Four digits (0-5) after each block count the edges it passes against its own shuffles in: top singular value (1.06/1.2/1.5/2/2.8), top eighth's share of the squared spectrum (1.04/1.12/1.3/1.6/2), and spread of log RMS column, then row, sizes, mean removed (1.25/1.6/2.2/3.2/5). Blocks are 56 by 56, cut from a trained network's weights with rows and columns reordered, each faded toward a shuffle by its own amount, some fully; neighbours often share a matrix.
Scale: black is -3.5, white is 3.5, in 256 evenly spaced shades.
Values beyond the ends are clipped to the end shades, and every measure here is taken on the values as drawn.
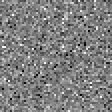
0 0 0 0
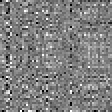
4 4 3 2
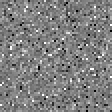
0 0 0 0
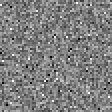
0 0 0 0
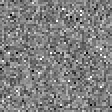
0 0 0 0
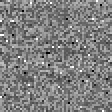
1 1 0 0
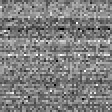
4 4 0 2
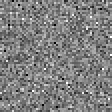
0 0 0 0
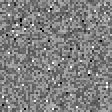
0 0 0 0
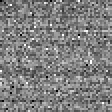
2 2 0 1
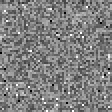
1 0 0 0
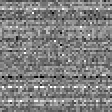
4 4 1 2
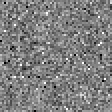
2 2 0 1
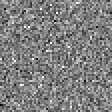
1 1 0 0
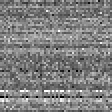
4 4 0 2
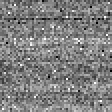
3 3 0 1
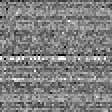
4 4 1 2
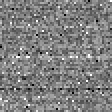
3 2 0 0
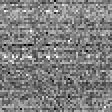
3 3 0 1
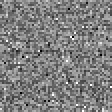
1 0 0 0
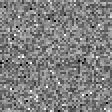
1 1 0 0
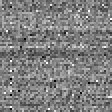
3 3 1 1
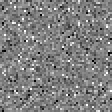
2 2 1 0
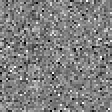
2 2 1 1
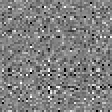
4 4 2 3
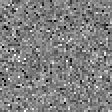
2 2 0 0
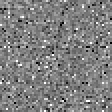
2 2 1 1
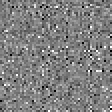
3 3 2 2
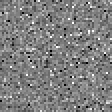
1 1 0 0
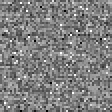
2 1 0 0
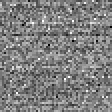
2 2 0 0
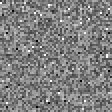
1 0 0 0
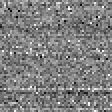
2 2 0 1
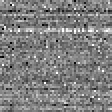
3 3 1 2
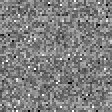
1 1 0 0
